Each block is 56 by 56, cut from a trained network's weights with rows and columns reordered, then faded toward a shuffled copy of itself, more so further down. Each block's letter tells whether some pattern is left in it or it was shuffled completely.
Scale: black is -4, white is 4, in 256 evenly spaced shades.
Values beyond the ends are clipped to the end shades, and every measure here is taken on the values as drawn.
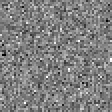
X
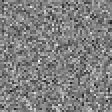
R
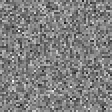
R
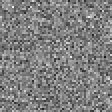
R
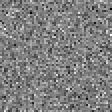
X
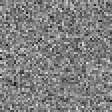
R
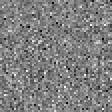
R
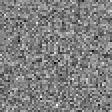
R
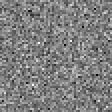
X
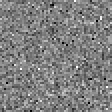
X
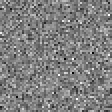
R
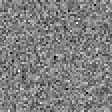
R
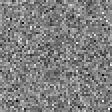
X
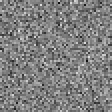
R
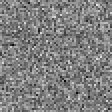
X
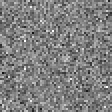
R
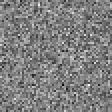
R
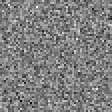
X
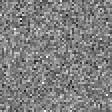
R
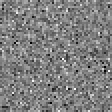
X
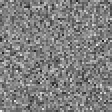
R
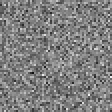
R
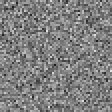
X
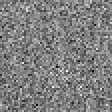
R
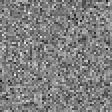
X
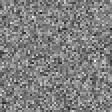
X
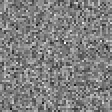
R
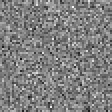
X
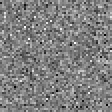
R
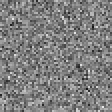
X
